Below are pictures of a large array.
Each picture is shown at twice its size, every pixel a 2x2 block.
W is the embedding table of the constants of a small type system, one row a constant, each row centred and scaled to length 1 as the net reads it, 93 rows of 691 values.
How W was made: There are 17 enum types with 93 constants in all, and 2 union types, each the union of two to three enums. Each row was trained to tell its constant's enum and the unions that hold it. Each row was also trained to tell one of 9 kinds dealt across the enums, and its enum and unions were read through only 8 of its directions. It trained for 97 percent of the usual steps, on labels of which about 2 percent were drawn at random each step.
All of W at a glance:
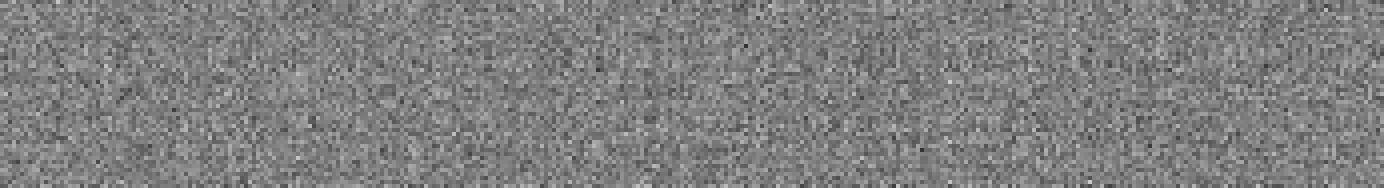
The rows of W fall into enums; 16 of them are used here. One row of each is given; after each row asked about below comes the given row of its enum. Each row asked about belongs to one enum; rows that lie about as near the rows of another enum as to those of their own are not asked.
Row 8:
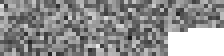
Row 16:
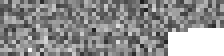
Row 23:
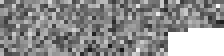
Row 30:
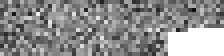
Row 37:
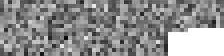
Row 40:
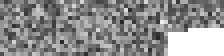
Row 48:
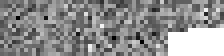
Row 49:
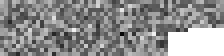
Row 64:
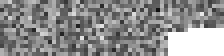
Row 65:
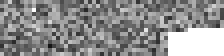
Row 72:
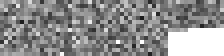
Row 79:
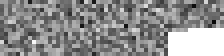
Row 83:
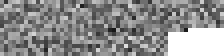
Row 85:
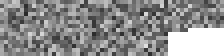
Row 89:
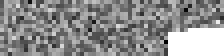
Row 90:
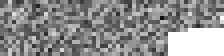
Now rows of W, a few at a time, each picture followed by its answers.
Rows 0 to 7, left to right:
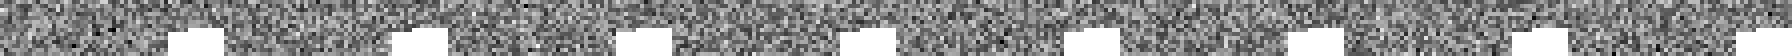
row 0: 23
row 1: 8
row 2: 72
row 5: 89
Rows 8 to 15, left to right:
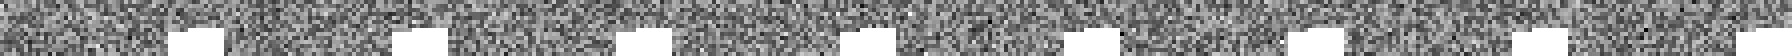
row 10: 65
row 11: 49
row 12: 23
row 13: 8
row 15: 37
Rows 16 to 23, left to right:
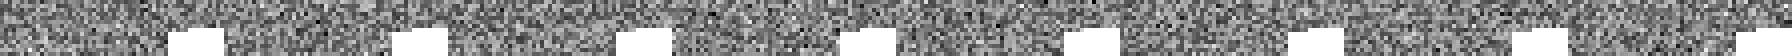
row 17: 89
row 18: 16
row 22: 65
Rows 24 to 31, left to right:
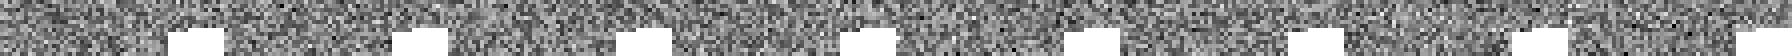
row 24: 85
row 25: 49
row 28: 48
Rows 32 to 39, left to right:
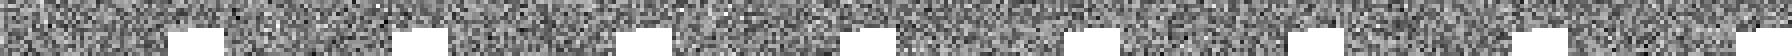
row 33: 64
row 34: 89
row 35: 23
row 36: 16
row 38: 37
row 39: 30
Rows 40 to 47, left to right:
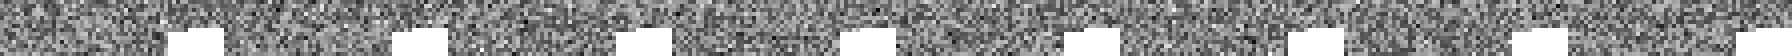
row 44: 49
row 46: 37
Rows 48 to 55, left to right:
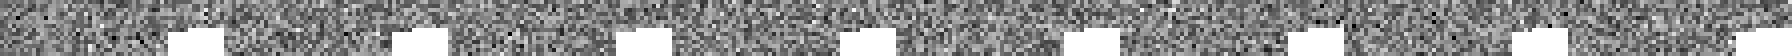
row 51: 40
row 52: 30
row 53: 85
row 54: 30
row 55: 64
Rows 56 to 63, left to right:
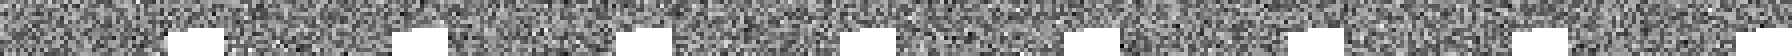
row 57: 8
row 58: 16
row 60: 16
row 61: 65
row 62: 79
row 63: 23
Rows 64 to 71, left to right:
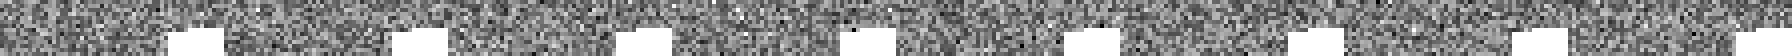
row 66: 40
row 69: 49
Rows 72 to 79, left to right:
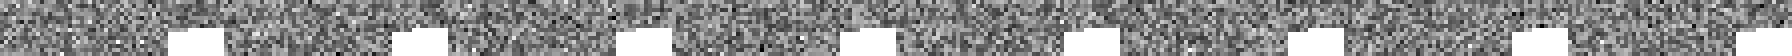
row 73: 89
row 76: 89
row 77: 49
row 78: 90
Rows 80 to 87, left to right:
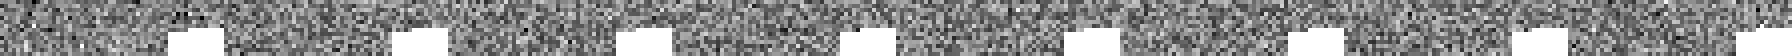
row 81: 8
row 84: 37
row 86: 8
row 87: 37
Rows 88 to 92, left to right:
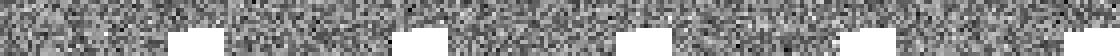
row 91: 64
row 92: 30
